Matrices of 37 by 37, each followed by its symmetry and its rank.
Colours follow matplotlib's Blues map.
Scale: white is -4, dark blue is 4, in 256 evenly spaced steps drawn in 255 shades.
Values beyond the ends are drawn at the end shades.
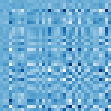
antisymmetric, rank two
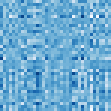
neither, rank three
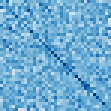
symmetric, full rank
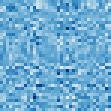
neither, rank five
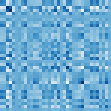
symmetric, rank two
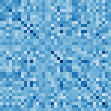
symmetric, rank five
